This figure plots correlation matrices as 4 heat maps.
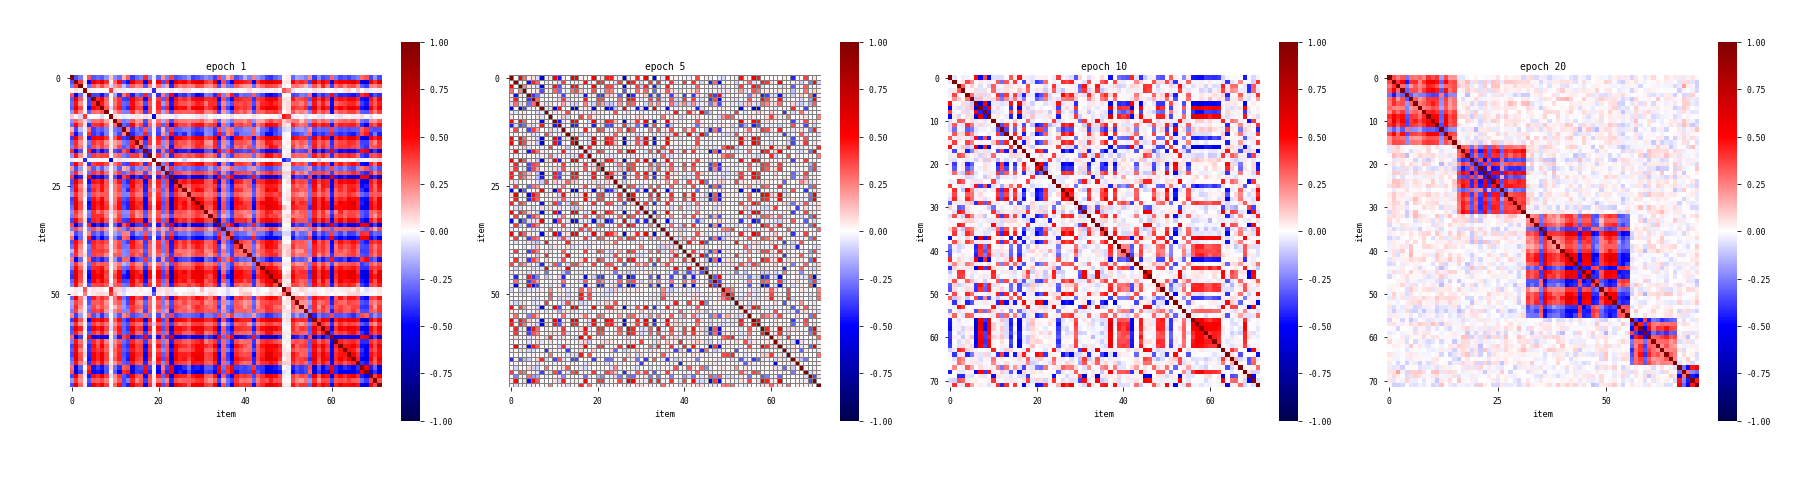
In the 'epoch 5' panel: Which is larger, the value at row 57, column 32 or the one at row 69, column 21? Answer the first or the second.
the first
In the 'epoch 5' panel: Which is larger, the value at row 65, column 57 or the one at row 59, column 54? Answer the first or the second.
the second
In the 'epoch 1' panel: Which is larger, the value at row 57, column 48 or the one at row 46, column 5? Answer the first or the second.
the second
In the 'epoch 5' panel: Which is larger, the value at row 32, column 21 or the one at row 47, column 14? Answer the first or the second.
the first
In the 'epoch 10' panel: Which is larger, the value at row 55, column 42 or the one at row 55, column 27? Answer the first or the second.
the second
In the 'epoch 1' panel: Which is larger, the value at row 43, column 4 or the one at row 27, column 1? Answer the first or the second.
the second
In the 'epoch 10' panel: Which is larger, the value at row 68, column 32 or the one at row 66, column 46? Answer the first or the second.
the second
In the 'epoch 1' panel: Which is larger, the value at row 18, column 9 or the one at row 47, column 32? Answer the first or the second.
the second
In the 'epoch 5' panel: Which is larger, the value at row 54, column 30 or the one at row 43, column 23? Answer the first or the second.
the second
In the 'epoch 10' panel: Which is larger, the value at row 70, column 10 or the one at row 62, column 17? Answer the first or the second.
the first
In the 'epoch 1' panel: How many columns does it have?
72
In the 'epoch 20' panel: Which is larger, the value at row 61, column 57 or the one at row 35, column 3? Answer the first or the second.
the first
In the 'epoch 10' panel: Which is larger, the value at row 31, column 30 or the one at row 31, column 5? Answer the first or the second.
the second
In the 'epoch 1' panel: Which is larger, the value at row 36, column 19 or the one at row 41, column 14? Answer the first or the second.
the second
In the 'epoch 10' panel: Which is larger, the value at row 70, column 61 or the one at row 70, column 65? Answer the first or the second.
the second
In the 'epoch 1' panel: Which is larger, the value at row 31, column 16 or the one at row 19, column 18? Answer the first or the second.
the first
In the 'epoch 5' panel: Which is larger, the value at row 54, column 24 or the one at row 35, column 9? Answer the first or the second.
the second
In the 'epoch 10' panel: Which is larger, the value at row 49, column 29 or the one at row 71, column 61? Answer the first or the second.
the first
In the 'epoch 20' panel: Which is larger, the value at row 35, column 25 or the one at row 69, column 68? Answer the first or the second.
the second
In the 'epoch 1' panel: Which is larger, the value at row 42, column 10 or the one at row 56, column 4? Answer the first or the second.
the first
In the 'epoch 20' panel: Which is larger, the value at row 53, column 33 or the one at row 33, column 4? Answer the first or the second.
the second
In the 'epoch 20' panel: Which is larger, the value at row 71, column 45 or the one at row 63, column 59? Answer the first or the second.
the first
